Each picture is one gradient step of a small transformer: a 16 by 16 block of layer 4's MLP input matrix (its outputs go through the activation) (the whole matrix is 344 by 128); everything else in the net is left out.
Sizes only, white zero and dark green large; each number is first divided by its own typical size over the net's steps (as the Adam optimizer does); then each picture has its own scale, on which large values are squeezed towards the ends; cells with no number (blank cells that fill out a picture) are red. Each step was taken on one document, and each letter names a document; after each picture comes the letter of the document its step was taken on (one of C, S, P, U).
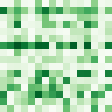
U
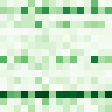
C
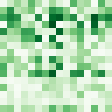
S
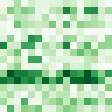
U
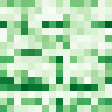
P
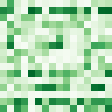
U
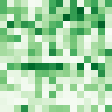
S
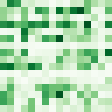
C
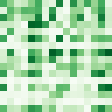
S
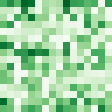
P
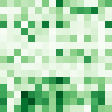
C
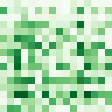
U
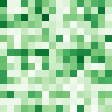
P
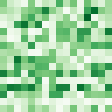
S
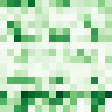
C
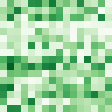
U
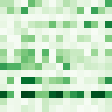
C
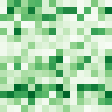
U
